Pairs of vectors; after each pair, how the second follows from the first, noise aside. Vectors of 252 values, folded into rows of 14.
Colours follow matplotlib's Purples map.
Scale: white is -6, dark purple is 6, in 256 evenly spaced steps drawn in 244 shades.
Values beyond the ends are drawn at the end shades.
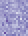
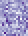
scaled up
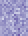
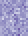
copied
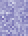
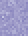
shrunk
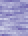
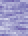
copied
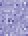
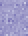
shrunk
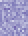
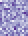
scaled up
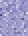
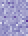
reversed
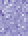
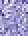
scaled up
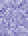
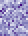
scaled up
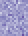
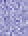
reversed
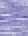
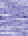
copied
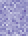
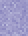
shrunk
